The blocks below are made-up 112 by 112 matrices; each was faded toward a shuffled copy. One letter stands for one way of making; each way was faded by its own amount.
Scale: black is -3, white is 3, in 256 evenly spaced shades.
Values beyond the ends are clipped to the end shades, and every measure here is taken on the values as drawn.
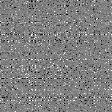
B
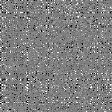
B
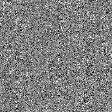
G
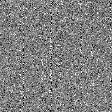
G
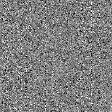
G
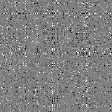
B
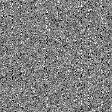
G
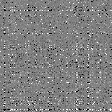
B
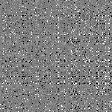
B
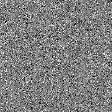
G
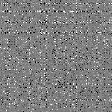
B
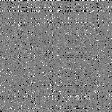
B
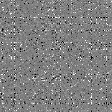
B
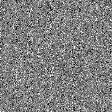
G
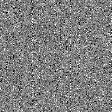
G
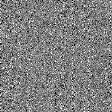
G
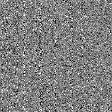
G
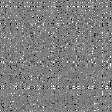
B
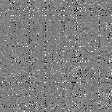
B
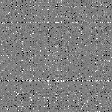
B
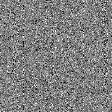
G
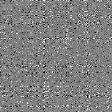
B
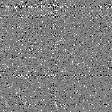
B
